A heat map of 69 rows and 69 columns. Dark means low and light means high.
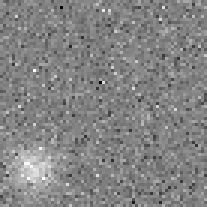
There are no regular stripes. A few values lie far out on both sides of the bulk. The bottom left is the ninth with the highest average. Neither half mirrors the other. One bump rises in the bottom left.
